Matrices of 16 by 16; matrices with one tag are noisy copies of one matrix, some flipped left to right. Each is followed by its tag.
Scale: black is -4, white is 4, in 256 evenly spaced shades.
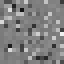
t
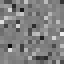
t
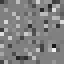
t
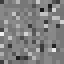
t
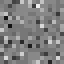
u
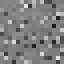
u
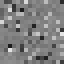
t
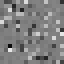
t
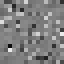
t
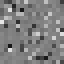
t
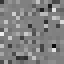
t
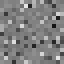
u
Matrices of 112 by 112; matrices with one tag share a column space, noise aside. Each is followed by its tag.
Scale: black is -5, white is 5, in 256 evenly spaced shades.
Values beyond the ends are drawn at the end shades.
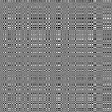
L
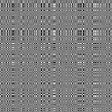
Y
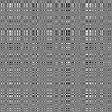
Y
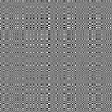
L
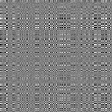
L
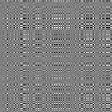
L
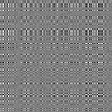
Y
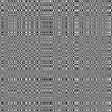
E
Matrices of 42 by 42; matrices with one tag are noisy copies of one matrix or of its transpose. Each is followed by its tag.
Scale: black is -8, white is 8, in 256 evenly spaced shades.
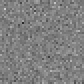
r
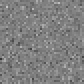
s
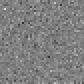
r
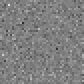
r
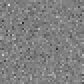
r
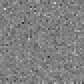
r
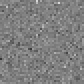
s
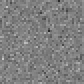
s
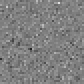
s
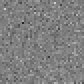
r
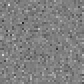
r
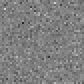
r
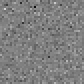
r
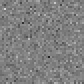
r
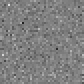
r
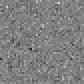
s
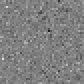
s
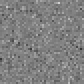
s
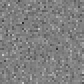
r
